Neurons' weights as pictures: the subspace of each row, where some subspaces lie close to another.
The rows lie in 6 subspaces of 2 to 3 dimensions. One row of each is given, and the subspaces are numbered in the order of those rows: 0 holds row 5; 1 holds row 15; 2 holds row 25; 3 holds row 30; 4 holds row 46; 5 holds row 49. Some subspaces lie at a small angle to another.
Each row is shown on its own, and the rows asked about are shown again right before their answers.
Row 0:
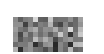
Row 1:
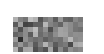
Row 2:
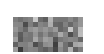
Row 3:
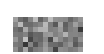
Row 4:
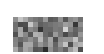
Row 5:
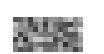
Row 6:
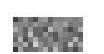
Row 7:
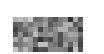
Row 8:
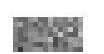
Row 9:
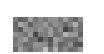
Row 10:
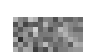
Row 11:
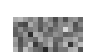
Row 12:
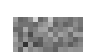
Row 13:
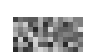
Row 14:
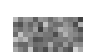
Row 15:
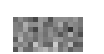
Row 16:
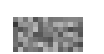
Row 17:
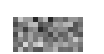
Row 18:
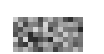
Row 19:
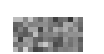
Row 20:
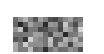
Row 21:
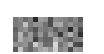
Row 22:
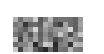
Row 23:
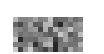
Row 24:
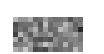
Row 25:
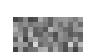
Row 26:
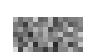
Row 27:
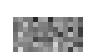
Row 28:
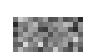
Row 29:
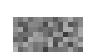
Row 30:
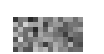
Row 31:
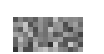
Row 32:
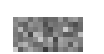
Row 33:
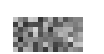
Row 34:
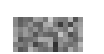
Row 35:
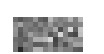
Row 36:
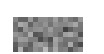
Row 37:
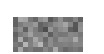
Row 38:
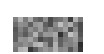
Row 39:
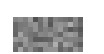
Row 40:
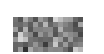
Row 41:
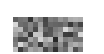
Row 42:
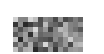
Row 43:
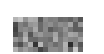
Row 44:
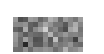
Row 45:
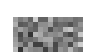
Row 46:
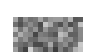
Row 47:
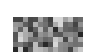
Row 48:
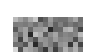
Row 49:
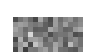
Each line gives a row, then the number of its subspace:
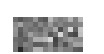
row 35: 3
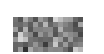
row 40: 4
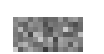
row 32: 2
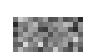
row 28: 2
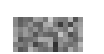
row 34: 4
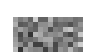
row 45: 5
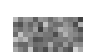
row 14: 4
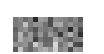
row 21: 1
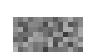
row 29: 0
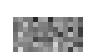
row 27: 1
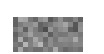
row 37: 2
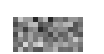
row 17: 5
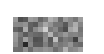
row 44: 2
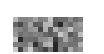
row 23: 4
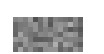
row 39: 0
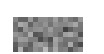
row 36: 5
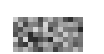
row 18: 0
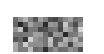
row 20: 0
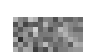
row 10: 3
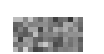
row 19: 4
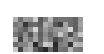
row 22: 1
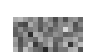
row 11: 5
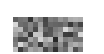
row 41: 2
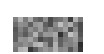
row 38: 4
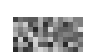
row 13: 0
